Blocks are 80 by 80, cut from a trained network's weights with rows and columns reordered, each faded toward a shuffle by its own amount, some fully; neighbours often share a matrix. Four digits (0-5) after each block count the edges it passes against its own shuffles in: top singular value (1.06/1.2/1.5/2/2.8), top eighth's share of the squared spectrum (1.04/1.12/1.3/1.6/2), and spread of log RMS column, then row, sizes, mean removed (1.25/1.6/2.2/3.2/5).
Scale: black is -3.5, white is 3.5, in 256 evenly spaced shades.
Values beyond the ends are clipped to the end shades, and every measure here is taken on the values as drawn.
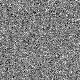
0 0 0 0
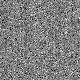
1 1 0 0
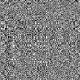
4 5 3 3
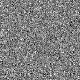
3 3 1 1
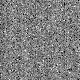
1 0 0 0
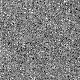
1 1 0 0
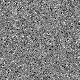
0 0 0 0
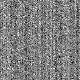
3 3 1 2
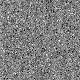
0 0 0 0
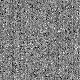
2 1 0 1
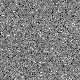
0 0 0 0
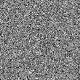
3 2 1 0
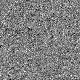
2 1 0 0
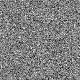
2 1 0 0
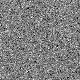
0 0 0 0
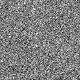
2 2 1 0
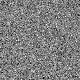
1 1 0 0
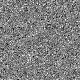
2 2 0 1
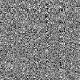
3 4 3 2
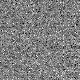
2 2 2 0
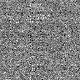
2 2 2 0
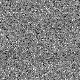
1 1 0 0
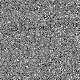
1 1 1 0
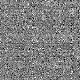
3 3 2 1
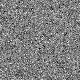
1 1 0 0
